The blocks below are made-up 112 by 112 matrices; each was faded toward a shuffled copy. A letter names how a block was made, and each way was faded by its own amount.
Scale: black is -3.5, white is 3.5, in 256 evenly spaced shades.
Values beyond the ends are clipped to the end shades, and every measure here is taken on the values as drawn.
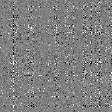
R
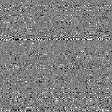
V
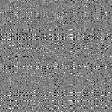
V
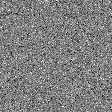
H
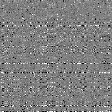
V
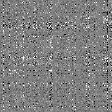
R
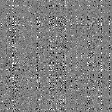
R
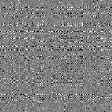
V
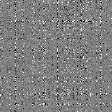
R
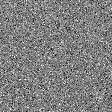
H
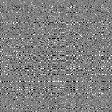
V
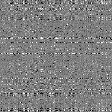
V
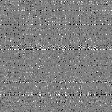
V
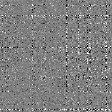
R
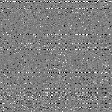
V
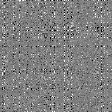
R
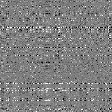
V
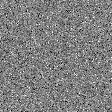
H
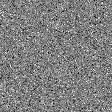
H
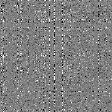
R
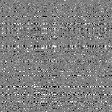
V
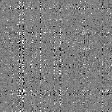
R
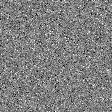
H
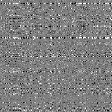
V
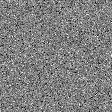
H
